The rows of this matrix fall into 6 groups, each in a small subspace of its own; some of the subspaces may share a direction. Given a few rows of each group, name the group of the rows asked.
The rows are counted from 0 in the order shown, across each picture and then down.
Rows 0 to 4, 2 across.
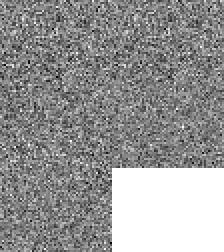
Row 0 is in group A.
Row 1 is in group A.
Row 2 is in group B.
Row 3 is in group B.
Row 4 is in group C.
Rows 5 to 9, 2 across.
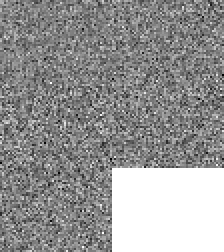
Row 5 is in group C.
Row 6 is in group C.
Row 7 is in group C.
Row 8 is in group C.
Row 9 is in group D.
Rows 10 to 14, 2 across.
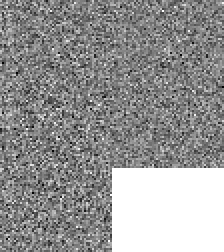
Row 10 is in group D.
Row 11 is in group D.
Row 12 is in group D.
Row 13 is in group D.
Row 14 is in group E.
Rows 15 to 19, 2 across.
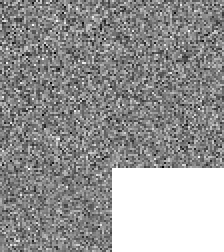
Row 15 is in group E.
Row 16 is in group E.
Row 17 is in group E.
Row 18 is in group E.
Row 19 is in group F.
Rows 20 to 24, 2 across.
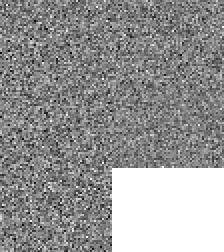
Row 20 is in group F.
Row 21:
E
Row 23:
C
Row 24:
D
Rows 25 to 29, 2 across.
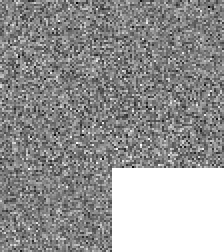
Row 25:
A
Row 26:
F
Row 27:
C
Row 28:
A
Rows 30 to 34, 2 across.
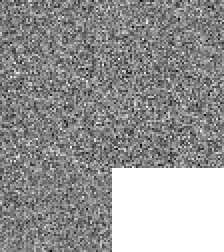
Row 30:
D
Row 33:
A
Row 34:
C
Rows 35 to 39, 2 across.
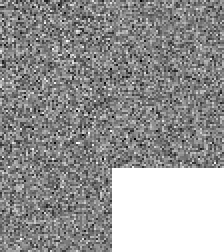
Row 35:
D
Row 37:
C
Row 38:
F
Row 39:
E
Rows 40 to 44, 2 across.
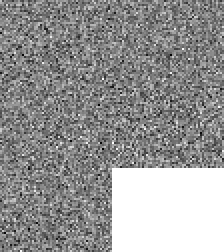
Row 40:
F
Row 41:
E
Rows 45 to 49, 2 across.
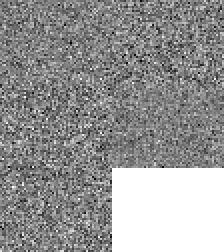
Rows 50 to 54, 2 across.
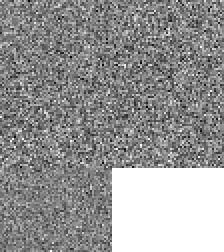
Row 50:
D
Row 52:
F
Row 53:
A
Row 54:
E
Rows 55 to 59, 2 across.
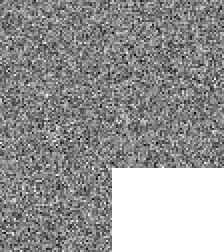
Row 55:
E
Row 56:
F
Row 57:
D
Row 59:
A
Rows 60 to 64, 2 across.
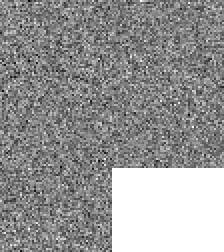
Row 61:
A
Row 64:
A
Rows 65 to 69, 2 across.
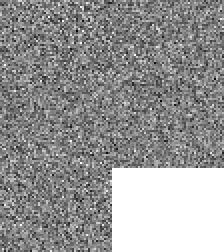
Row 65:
D
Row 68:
D
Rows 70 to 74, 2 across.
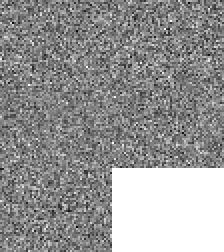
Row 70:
C
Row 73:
E
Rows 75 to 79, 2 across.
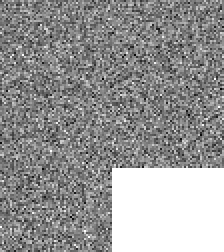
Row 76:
F
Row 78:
E
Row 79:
E
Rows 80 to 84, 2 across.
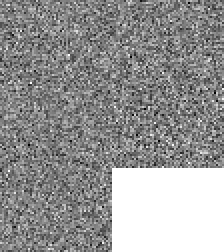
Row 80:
E
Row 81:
A
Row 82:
B
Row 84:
C
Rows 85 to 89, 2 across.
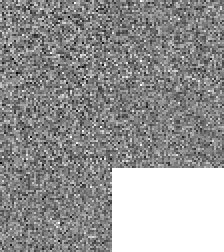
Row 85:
D
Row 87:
C
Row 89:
E
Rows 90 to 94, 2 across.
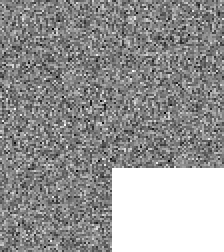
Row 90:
A
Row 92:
C
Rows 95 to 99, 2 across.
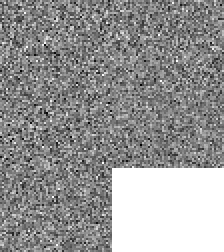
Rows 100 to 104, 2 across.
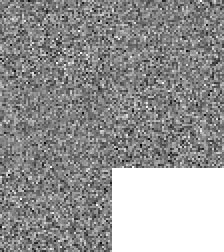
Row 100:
D
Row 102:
C
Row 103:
A
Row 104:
C
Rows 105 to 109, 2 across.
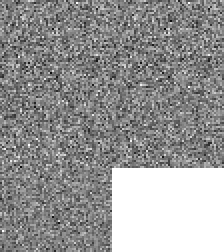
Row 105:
A
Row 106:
A
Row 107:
A
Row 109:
D
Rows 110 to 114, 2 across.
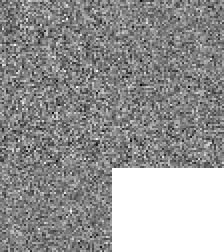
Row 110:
D
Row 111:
F
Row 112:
A
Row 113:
A
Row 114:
B
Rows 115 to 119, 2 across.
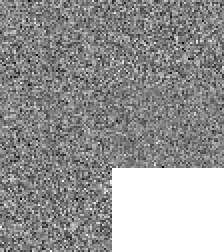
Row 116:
E
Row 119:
E
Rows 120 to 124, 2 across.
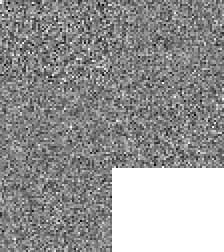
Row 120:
C
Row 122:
B
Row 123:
C
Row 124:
D
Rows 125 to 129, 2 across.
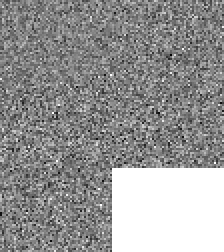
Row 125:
C
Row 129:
D
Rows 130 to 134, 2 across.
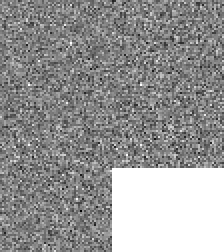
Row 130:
B
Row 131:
E
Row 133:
D
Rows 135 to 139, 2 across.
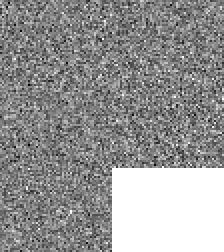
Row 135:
C
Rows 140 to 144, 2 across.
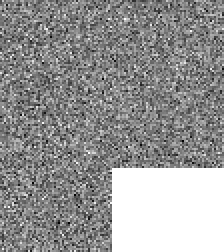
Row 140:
F
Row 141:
D
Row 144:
E
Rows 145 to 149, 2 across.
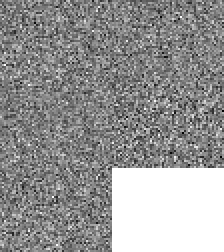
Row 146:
D
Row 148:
E
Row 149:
A
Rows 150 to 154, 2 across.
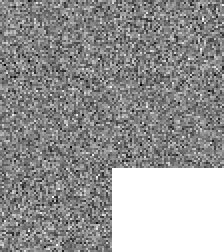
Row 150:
B
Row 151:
E
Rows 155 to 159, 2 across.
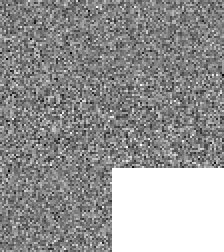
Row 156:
C
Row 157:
E
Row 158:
F
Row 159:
C
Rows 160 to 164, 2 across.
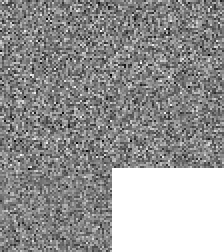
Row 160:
C
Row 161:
A
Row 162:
E
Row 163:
A
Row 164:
A
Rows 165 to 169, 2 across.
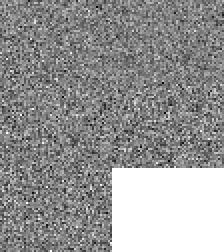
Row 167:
E
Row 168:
A
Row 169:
C
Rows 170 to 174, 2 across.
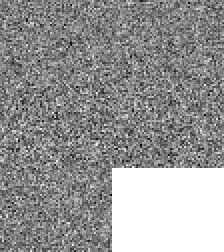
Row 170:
B
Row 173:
A
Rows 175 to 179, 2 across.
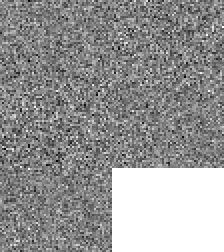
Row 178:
F
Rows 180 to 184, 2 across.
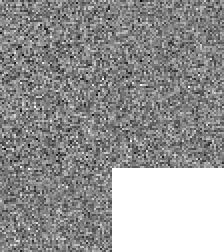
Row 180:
F
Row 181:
B
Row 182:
A
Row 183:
A
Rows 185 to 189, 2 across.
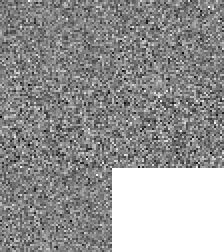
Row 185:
F
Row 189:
F
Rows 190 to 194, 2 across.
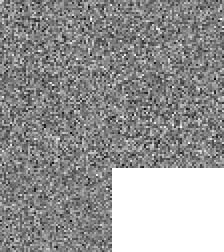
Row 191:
F
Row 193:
E
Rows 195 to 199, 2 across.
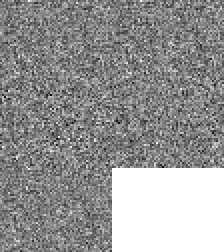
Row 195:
A
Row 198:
C
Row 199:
B
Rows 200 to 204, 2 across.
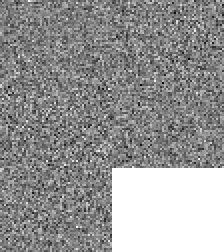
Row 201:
C
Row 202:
C
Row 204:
E
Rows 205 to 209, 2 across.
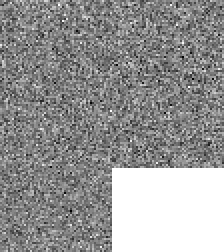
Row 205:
D
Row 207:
E
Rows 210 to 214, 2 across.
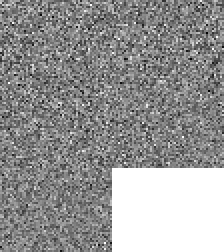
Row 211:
C
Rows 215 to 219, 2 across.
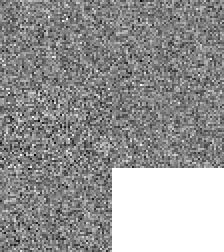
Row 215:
D
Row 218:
A
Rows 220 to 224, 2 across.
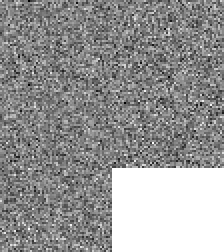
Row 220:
A
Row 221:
A
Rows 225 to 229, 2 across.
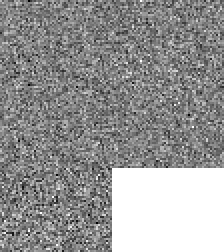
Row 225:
A
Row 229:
A
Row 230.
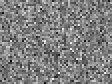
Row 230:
E
